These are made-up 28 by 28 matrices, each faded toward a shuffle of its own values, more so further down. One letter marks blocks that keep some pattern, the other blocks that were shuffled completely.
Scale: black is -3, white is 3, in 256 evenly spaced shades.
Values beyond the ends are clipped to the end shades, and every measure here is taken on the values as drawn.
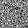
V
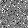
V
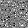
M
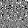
M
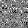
M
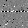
M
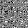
M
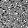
V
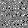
M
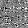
M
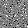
V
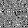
M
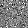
V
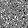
V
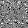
M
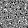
V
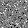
V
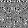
M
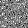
V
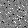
V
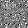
M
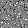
V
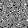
V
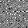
M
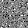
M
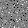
V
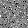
V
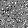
V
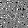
M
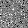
V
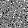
V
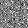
M
